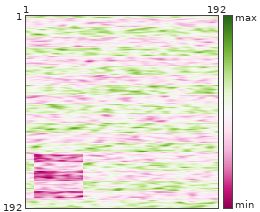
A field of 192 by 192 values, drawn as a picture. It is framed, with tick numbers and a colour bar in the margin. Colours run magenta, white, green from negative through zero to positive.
Stripes: horizontal, repeating 10 times. Odd patch: lower, in the bottom left. Average level on the scale: 50%. Ninth with the lowest average: bottom left.
